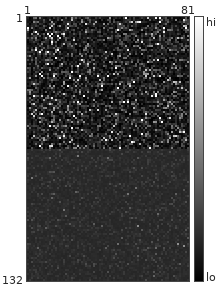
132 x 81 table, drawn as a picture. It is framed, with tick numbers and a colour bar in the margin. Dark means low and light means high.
No overall slope runs across the table. Overall the values sit about 20% of the way up the scale. No regular stripes run through it. The bottom part is calmer, past a seam about 50% of the way down. The values are skewed, with a long tail toward high values. No row or column stands out.
